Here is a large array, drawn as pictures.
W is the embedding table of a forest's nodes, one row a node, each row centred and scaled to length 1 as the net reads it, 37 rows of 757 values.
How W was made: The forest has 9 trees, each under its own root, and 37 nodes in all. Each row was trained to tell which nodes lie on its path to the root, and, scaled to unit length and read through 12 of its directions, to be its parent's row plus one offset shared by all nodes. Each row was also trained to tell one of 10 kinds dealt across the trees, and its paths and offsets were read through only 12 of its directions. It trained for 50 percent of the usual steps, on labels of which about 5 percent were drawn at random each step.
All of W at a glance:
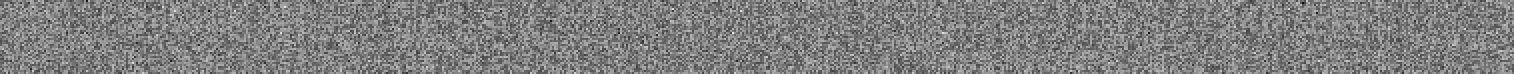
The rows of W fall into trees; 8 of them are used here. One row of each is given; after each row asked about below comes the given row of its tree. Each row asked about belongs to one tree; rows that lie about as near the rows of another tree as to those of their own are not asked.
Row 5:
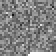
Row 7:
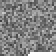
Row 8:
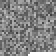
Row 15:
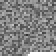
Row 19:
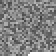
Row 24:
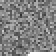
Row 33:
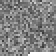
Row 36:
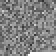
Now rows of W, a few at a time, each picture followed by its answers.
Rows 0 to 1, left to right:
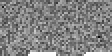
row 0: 36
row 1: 33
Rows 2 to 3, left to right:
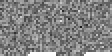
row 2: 15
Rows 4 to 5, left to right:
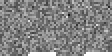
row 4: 7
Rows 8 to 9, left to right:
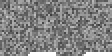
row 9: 24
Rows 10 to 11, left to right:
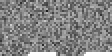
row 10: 36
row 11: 5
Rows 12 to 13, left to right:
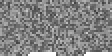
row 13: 7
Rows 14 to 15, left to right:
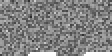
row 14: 5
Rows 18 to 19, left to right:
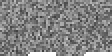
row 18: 8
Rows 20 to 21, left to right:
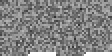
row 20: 15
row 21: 24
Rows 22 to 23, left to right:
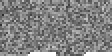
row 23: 24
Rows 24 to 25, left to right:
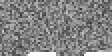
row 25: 8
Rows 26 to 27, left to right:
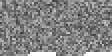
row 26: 5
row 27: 19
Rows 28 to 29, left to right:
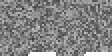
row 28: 7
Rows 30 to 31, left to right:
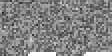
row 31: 15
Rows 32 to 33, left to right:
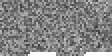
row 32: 7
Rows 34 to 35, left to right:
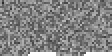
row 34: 5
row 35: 36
